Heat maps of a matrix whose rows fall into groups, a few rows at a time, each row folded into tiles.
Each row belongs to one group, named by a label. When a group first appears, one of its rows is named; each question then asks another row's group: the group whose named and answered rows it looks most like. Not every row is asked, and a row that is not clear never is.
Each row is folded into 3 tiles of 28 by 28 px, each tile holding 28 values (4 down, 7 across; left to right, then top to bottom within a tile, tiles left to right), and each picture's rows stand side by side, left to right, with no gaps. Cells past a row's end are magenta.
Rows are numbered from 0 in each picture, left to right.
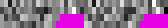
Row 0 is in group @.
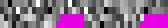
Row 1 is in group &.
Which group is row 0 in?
@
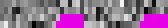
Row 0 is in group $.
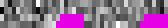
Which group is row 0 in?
@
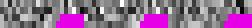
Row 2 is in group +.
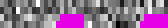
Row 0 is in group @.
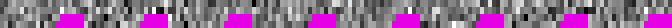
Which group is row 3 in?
+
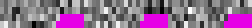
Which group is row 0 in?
$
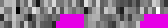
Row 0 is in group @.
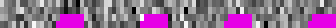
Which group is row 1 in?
&
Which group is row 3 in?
@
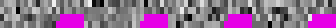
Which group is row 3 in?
&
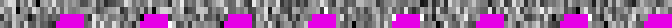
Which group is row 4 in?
&
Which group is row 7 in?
+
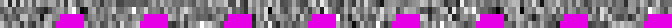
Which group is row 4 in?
+
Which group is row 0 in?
@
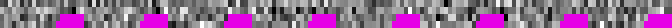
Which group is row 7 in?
@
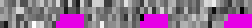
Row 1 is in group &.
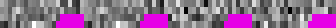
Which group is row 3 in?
@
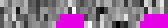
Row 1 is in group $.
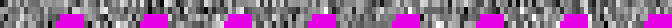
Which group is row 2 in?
@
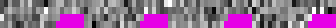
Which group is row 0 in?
+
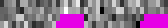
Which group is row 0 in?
$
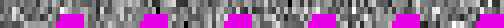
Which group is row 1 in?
+
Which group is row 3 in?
$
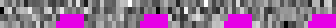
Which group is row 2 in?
@
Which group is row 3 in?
$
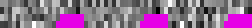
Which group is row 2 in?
@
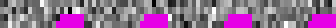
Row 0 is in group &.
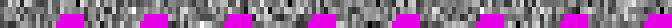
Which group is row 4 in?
$
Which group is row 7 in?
+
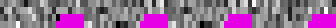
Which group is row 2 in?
$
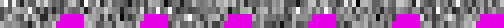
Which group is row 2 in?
&
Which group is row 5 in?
@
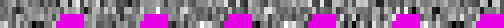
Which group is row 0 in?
$
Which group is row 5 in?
$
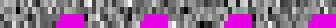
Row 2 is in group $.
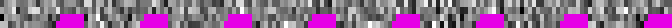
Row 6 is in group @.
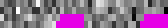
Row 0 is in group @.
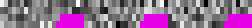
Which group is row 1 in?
$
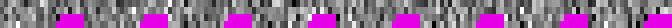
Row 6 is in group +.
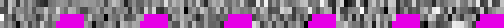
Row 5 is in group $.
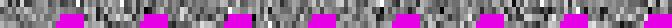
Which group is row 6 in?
@
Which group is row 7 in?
$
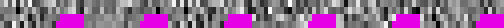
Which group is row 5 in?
+
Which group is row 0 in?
@
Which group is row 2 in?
@
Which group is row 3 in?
@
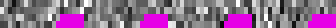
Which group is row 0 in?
&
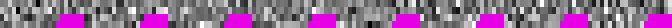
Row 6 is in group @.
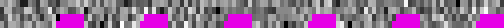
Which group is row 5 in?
$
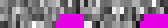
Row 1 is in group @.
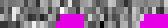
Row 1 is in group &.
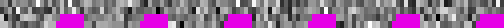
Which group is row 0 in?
@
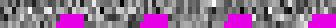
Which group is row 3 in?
@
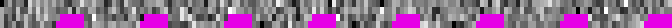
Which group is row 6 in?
+
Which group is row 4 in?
+
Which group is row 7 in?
@
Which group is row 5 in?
$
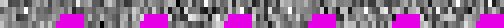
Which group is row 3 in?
+
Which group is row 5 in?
@
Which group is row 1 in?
&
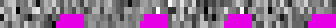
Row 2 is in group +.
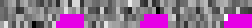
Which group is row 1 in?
+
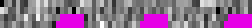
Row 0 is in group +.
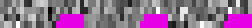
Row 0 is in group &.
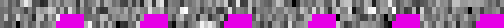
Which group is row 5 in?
&
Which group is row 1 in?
$
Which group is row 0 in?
&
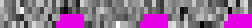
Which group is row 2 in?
$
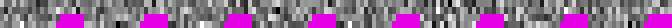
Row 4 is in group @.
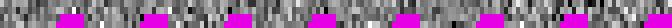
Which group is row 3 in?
+
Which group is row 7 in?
+
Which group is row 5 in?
$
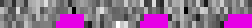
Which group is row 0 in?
+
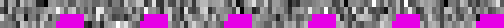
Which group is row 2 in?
+
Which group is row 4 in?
@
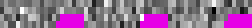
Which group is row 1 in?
&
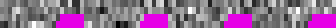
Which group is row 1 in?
$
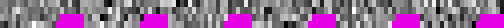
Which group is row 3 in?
$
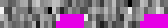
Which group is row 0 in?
&
